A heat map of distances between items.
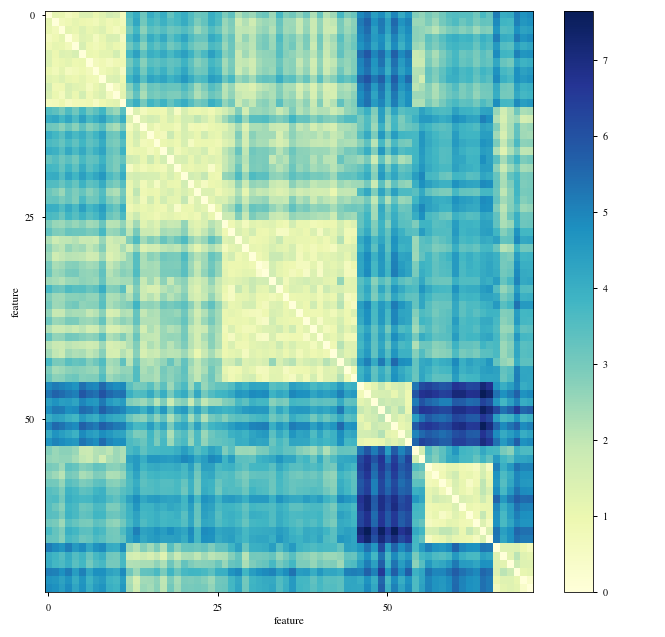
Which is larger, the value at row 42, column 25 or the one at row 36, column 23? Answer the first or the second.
the second
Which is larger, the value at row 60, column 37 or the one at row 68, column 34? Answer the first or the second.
the first
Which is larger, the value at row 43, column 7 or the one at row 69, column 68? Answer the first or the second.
the first
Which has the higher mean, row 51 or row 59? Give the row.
51
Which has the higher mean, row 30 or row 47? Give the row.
47
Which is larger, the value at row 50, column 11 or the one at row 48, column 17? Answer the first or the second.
the first
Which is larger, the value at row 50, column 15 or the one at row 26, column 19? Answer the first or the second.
the first
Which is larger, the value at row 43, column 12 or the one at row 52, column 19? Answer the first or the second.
the second
